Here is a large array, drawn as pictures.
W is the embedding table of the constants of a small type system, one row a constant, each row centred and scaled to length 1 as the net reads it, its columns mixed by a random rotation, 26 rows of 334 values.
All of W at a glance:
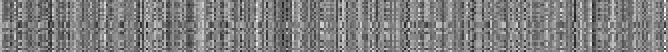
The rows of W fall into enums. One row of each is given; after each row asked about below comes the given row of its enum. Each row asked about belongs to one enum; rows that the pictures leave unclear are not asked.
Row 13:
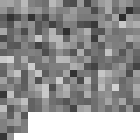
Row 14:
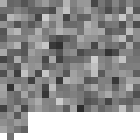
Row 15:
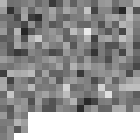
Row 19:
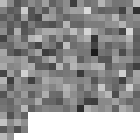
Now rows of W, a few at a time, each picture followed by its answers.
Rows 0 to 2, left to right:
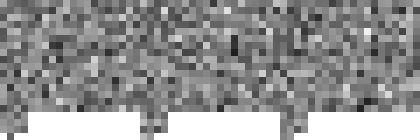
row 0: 14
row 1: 19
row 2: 15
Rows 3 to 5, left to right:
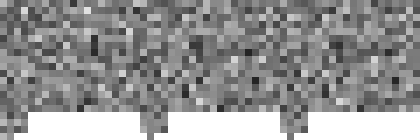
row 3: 19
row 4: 14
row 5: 14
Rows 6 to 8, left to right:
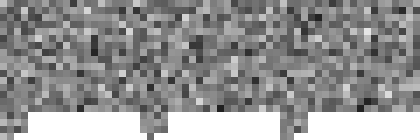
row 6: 19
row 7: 14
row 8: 15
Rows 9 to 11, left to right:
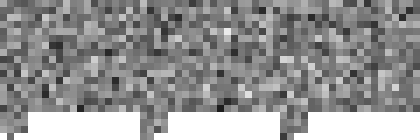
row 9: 14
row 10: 15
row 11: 13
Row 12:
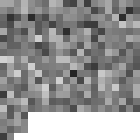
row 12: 13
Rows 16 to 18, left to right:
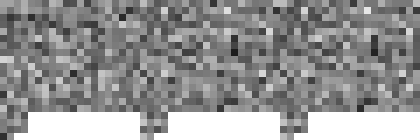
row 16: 13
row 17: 19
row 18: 19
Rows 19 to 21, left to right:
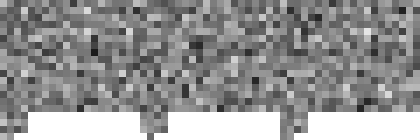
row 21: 15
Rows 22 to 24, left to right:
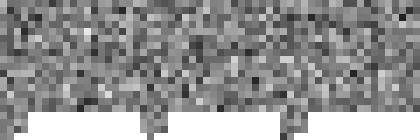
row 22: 15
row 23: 14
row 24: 13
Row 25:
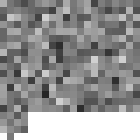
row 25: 14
